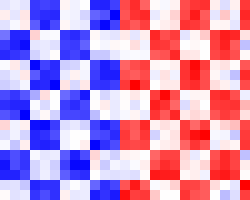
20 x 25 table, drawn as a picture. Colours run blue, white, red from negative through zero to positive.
Average level on the scale: 50%. Seam: vertical, 50% of the way across, the right part higher. Grain: checkered.
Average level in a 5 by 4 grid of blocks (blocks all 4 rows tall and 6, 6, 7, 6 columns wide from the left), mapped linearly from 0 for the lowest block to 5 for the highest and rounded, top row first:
0 0 5 5
0 0 5 5
0 0 5 5
0 0 5 5
0 0 5 5
